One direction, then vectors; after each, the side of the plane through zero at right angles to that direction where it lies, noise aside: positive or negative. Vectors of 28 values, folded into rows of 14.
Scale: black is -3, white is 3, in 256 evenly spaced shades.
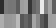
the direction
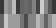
positive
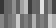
positive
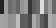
positive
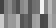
positive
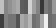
negative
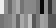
negative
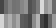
positive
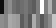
positive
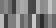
positive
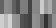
positive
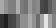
negative
